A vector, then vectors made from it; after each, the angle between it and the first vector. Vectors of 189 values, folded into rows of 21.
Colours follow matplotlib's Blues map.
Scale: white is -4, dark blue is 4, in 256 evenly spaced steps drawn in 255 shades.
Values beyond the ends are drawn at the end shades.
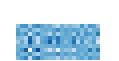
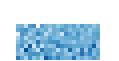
orthogonal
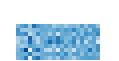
nearly parallel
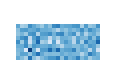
nearly opposite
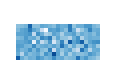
orthogonal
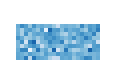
partly aligned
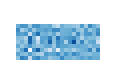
nearly parallel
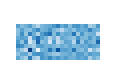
nearly opposite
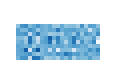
nearly parallel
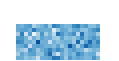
partly opposed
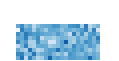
partly opposed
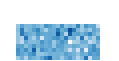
orthogonal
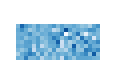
orthogonal
